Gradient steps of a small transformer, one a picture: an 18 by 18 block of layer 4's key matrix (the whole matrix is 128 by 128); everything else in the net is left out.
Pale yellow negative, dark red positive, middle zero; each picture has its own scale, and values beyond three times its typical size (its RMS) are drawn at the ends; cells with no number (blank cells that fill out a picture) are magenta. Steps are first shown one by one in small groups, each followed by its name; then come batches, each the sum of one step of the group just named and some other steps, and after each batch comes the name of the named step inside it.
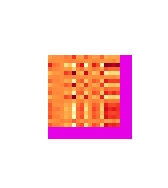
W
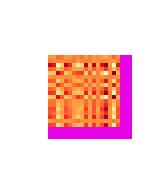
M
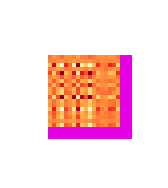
M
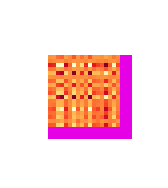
M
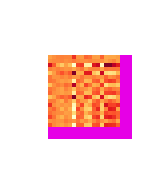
W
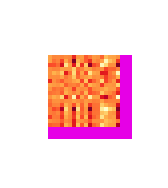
W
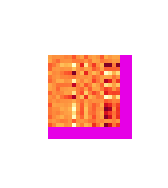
W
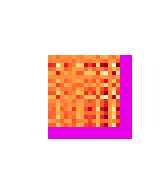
M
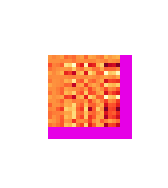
W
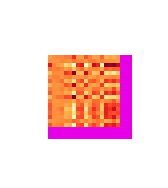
W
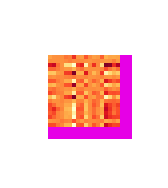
W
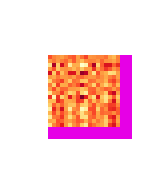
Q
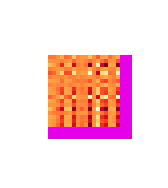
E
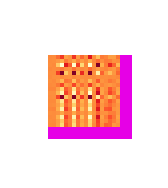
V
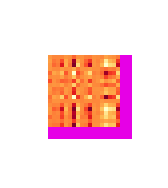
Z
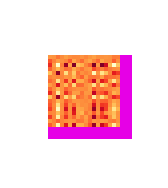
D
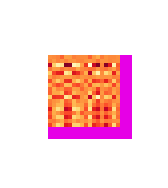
V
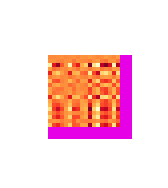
E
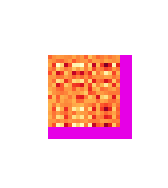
Q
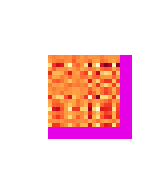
Q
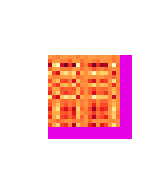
D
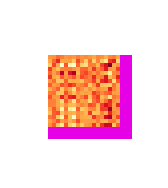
D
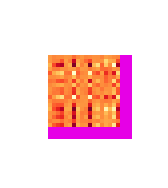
Z
